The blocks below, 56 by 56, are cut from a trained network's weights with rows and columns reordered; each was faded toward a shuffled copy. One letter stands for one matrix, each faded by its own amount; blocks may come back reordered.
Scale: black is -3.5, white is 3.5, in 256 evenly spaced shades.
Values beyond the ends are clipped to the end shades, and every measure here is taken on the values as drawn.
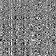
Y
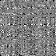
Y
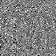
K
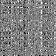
Y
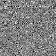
K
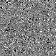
K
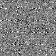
K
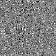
K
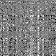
Y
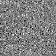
K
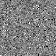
K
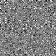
K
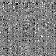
Y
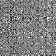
Y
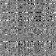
Y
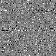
K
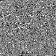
K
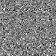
K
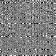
Y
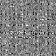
Y
